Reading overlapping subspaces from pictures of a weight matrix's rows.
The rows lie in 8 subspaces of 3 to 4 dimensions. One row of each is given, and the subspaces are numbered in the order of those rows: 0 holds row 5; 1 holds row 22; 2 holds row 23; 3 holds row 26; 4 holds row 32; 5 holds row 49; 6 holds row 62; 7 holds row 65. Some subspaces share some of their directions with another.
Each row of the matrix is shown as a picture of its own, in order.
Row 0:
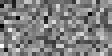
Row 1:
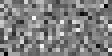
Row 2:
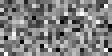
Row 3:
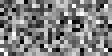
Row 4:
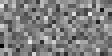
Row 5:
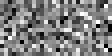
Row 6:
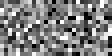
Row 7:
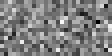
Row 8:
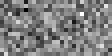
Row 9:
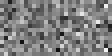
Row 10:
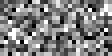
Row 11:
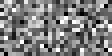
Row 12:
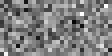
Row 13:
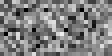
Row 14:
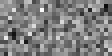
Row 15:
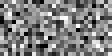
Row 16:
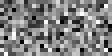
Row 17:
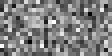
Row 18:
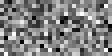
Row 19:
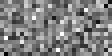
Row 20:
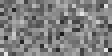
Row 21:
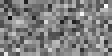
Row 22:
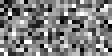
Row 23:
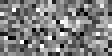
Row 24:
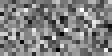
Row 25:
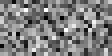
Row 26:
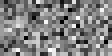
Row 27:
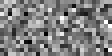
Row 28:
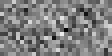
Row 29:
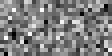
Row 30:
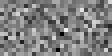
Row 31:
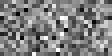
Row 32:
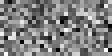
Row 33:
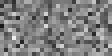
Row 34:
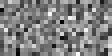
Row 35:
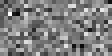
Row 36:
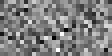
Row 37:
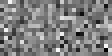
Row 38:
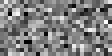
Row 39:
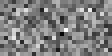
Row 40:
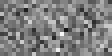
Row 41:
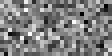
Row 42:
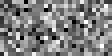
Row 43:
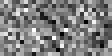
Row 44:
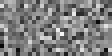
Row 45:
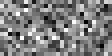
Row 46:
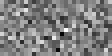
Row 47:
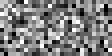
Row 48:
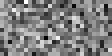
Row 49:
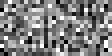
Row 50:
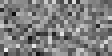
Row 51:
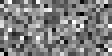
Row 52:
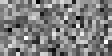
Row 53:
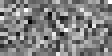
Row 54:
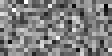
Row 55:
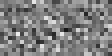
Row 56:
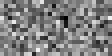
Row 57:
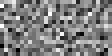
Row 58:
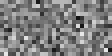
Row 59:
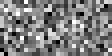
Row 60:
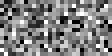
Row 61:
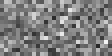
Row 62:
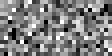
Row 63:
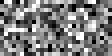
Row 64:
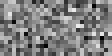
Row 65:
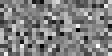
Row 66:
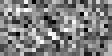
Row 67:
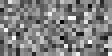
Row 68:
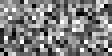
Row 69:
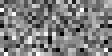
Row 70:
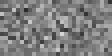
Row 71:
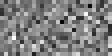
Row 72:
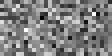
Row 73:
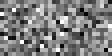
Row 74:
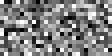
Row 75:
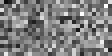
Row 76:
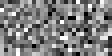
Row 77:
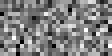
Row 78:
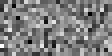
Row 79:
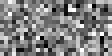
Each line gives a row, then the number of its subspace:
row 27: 1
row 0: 5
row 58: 3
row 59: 2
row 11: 2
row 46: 4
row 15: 7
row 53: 2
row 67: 0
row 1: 7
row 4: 5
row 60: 1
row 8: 7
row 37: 0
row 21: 3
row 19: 1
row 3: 3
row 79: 7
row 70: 2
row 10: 6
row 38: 1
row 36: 4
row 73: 2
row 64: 7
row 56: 7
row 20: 3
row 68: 2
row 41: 6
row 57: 5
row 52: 3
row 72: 2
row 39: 6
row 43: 2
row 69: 0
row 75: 2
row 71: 5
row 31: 7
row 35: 1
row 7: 0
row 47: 3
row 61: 3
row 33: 5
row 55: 7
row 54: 3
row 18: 4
